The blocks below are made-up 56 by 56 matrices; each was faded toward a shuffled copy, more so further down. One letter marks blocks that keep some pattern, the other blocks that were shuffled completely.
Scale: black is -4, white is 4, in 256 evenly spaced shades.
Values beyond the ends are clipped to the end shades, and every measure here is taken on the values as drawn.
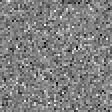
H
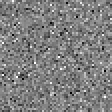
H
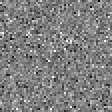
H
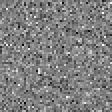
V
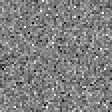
H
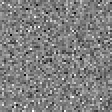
H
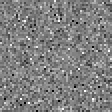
H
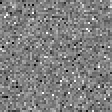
H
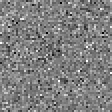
V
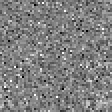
V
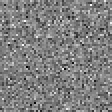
V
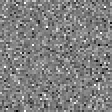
V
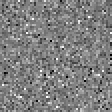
H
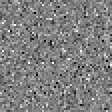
H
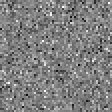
V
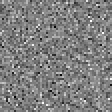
V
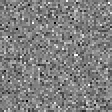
H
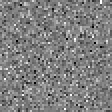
V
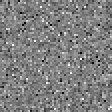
H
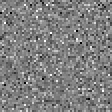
V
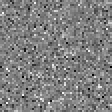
H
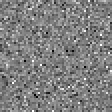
V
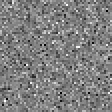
H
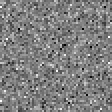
V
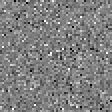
V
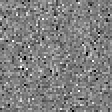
V
